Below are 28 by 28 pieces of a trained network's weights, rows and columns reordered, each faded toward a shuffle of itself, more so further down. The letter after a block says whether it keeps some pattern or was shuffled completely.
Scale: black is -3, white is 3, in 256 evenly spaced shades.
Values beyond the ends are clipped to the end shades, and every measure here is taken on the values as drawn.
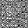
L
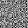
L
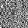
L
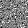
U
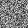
U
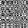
L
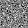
U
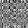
L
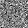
U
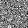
U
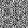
L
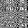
L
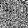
L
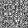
L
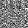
L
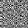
L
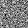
U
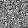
U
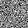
U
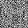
L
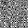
L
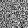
L
